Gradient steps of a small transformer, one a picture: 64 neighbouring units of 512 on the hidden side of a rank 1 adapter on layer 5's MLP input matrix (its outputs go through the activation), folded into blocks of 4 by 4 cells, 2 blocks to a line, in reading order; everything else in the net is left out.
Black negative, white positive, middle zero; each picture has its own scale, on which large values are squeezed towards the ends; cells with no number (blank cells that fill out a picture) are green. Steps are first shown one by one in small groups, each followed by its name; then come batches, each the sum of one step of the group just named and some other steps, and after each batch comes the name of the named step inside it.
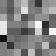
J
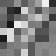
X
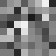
X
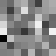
J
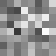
X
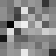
X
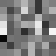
J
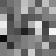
J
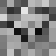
X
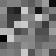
X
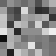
X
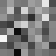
X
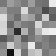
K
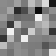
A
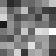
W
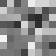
W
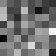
W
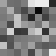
A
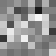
A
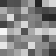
W
